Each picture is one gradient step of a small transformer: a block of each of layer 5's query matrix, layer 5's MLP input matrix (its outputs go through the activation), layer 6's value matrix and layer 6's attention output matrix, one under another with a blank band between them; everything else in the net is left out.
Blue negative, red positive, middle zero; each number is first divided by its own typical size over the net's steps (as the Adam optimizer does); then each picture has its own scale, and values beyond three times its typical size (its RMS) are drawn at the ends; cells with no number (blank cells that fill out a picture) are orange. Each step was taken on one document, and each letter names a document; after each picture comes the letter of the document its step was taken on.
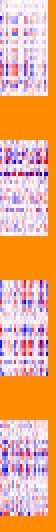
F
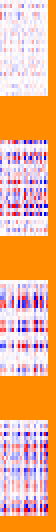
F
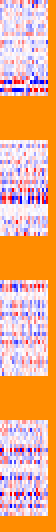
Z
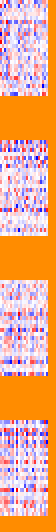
F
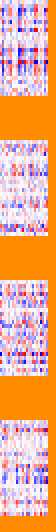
F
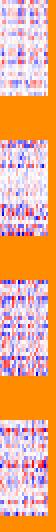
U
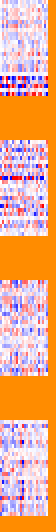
F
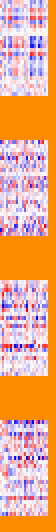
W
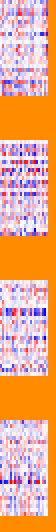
Z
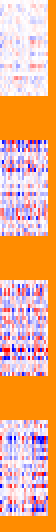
U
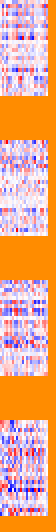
W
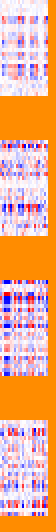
U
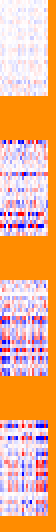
U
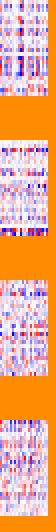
Z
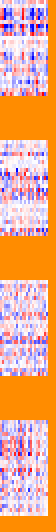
Z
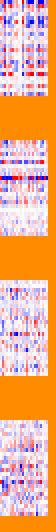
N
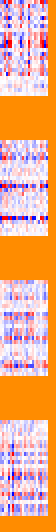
Z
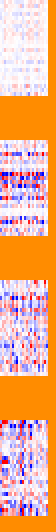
N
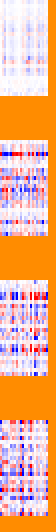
N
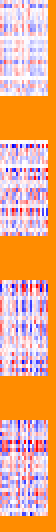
Z
